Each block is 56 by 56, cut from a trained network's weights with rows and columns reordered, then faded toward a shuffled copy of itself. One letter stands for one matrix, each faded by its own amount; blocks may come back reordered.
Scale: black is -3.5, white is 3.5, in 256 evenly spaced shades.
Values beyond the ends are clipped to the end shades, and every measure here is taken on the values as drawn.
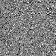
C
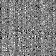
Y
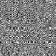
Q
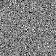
C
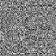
Q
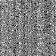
Y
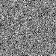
C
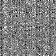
Y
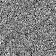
C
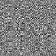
Q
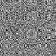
Q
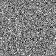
C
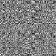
Q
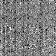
Y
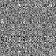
Q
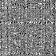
Y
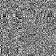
Q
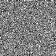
C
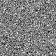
C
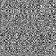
Q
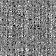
Y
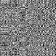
Q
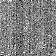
Y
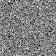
C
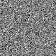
C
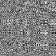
Q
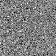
C
